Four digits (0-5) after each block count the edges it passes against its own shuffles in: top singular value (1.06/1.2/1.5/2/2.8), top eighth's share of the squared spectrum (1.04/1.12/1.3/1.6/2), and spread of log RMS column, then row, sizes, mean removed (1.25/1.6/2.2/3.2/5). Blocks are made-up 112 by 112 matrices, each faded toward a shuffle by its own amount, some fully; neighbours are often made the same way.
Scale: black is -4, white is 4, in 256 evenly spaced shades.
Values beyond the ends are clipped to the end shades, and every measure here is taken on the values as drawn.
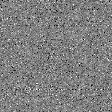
2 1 1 2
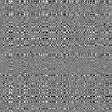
5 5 3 4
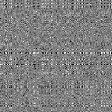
5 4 3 3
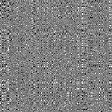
5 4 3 3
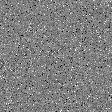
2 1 0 0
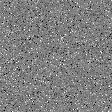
1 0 0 0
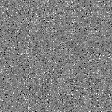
4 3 1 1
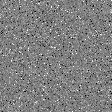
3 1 0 0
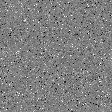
0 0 0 0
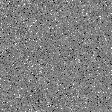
2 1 0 0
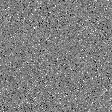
1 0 0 0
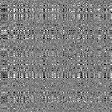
5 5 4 4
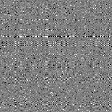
5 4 2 3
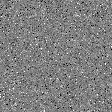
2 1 0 0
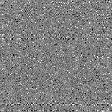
4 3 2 2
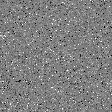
2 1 0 1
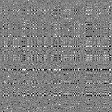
5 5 3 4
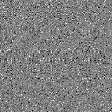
4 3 1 2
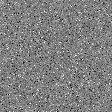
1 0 0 0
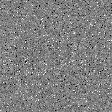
3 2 0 1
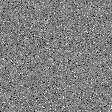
0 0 0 0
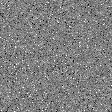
0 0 0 0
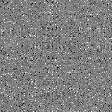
4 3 2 1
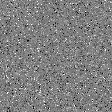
3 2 1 1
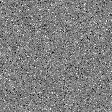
3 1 0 0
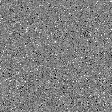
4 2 1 1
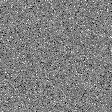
0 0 0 0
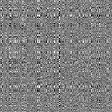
5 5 4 3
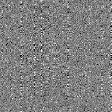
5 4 3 2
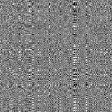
5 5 4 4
